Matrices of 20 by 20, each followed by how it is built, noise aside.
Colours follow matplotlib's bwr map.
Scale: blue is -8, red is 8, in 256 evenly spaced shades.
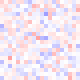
noise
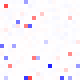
sparse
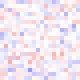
noise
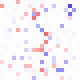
sparse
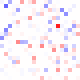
sparse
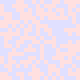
noise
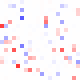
sparse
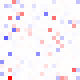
sparse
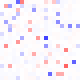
sparse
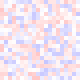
noise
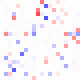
sparse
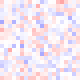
noise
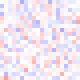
noise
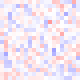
noise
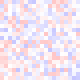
noise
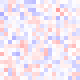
noise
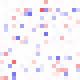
sparse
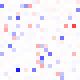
sparse
